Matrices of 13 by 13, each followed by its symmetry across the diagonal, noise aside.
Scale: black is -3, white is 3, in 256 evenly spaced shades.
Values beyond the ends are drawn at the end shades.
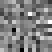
antisymmetric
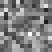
neither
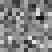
neither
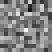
neither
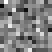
antisymmetric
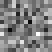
neither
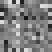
antisymmetric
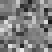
antisymmetric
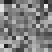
antisymmetric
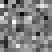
antisymmetric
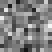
antisymmetric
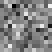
neither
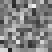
neither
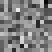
neither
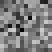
neither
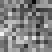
antisymmetric
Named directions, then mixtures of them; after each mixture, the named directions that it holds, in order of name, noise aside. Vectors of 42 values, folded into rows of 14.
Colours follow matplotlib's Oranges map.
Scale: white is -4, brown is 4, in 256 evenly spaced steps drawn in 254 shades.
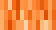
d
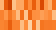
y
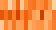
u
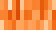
d, u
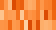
d, u, y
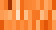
d, u, y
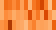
d, u, y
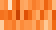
d, u, y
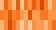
d, u, y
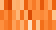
y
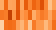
d, u, y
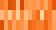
u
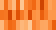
d, u, y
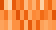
y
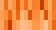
d, y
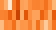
d, u, y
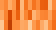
d, u, y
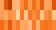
u, y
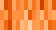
d, y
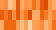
d, u, y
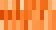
u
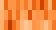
d, y
